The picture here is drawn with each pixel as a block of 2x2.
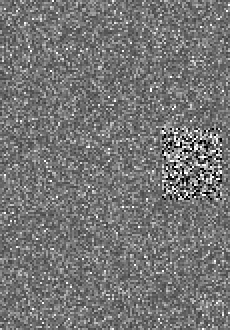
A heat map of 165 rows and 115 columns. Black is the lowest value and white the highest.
The middle right is the roughest part. Neither half mirrors the other. In the middle right lies a patch that is rougher than the rest. There is no overall slope. Fine speckle covers the field. No regular stripes run through it.
